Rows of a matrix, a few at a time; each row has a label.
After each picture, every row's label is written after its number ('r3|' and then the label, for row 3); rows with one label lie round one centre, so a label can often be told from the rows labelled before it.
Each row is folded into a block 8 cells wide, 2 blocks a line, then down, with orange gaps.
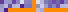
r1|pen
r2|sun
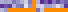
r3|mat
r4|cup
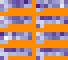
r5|sun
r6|mat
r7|sun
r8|cup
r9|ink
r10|sun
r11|cup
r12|cup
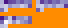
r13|cup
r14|cup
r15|ink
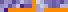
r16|pen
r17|sun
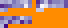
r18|mat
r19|ink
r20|pen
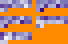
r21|mat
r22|pen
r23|pen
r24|cup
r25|ink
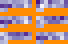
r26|mat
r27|ink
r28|mat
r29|sun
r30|sun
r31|mat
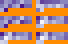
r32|pen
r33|cup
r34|pen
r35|ink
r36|ink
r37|ink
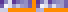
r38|ink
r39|ink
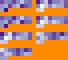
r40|pen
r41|ink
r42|pen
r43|ink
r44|ink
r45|sun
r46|sun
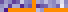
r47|pen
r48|mat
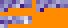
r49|pen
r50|pen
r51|mat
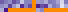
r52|pen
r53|mat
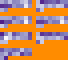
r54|mat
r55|cup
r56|mat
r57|mat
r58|ink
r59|cup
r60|pen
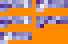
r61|mat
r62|ink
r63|mat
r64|pen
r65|ink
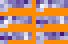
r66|sun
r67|ink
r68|ink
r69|mat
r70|mat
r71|sun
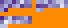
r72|pen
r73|mat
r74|ink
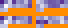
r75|ink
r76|sun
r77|ink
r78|mat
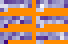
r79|cup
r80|ink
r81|pen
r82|cup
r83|pen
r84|mat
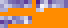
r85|sun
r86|ink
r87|mat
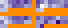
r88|sun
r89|ink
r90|sun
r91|pen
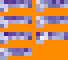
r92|cup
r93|sun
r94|cup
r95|sun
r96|cup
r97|ink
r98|sun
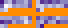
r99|ink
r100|cup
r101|mat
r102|pen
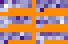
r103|ink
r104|pen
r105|sun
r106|mat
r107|pen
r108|cup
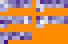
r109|sun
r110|cup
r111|mat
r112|ink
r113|pen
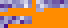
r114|mat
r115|sun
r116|pen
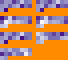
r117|pen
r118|pen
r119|ink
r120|ink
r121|pen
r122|sun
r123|mat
